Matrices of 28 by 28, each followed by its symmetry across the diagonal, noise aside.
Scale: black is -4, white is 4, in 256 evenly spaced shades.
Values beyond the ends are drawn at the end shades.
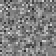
antisymmetric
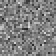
antisymmetric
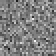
neither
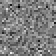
neither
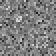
symmetric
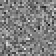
antisymmetric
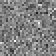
neither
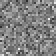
symmetric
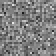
antisymmetric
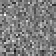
neither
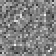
symmetric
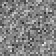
symmetric
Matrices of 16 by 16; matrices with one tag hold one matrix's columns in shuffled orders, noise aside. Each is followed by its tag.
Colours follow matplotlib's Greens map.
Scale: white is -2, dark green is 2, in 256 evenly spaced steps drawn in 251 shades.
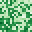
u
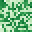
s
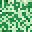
s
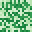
s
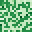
s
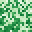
u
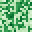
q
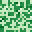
s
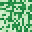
q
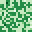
s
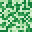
s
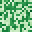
q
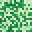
s
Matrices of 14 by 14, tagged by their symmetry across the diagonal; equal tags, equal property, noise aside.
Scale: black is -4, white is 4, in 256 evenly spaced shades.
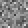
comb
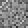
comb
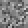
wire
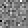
wire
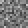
comb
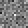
comb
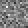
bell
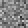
bell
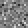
wire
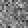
bell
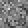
comb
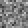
wire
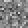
bell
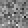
wire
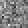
bell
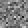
bell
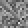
wire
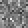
bell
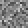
comb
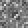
comb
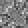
comb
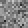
bell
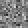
wire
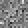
comb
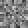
wire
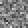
bell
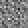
wire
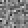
wire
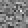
bell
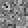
comb
